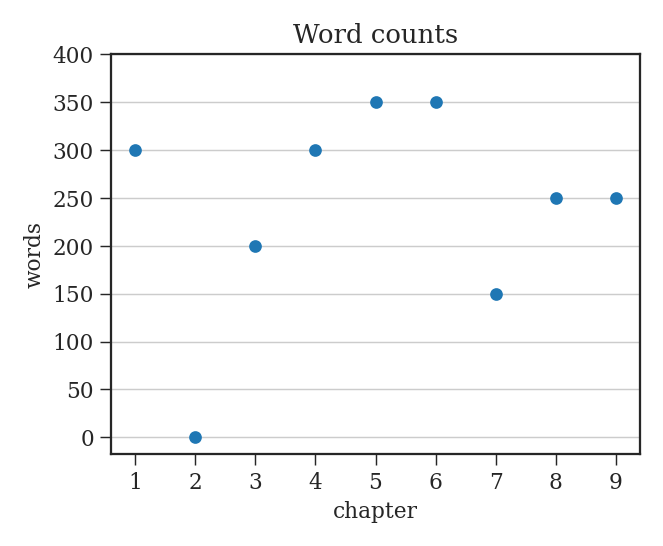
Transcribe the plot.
Title: Word counts
x-axis: chapter, ticks 1 2 3 4 5 6 7 8 9
y-axis: words, ticks 0 50 100 150 200 250 300 350 400
Values:
300 0 200 300 350 350 150 250 250
